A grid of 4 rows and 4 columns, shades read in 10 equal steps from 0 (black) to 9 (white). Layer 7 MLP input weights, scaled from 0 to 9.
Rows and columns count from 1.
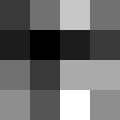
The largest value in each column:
5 4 9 6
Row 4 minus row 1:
3 -1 2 1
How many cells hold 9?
1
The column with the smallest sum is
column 2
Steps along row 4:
down up down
